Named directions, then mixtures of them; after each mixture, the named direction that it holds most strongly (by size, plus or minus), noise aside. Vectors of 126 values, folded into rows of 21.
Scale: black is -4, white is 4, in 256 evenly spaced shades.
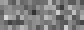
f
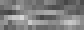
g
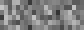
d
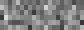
d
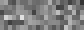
f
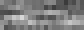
g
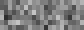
d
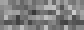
f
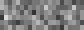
d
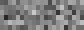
f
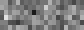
f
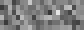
d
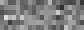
f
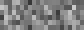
d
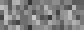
d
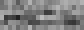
g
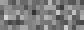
f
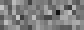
d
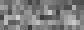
d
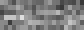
g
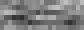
g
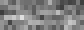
g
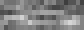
g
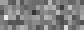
f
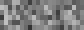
d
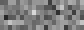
f
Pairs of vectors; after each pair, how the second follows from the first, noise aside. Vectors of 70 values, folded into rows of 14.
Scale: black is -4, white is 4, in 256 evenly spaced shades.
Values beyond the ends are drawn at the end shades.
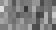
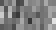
reversed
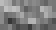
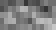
reversed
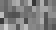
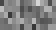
wrapped around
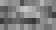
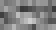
reversed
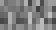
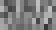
wrapped around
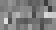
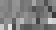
wrapped around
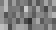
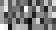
scaled up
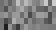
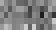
wrapped around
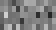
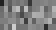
wrapped around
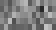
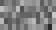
wrapped around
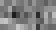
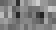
reversed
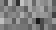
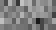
copied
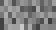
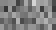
reversed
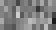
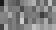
wrapped around
